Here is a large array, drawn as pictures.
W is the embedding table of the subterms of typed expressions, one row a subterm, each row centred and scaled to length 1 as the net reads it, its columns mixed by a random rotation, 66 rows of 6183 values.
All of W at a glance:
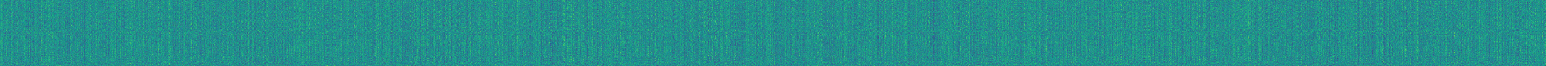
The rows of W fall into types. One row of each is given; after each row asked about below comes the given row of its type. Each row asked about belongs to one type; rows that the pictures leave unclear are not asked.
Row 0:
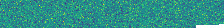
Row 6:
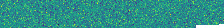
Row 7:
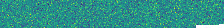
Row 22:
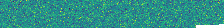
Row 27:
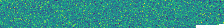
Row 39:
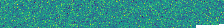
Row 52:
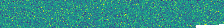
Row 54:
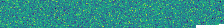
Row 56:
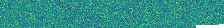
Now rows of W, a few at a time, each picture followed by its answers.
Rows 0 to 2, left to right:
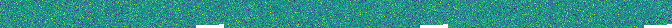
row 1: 6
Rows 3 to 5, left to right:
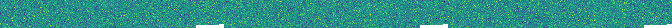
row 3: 52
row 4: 54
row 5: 56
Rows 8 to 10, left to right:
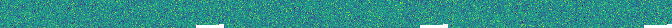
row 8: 39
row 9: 56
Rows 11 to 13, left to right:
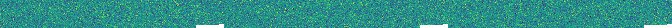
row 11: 0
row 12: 22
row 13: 39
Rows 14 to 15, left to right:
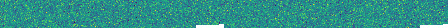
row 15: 0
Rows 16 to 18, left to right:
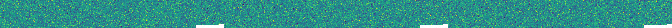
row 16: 56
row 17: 22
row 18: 7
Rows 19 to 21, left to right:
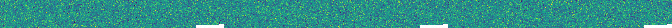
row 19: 39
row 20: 0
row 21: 39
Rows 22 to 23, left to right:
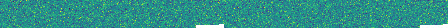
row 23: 27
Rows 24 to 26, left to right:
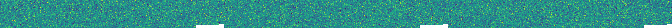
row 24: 39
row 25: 39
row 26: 0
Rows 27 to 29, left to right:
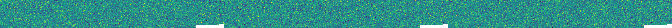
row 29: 7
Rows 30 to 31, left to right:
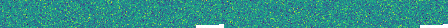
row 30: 7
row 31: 6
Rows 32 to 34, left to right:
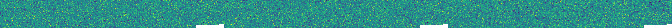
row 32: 52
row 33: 52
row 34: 56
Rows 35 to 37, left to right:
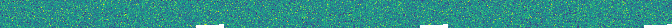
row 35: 52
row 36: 0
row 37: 0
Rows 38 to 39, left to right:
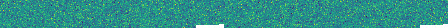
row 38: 0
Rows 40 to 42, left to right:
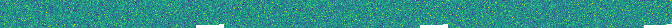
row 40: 6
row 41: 22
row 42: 27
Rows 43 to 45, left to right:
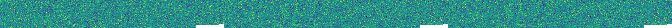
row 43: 27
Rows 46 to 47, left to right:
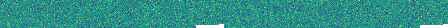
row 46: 7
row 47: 6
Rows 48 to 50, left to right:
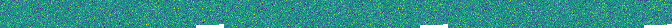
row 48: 7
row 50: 7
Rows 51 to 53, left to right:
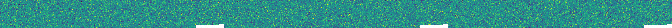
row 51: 22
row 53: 7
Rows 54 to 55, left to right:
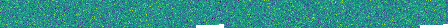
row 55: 7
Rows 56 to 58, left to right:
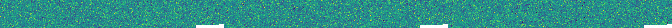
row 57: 56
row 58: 39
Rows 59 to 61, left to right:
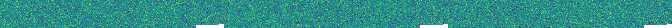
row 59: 56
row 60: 39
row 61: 54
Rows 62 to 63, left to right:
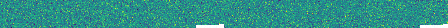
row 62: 52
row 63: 27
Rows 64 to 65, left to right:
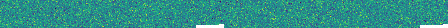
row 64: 54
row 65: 6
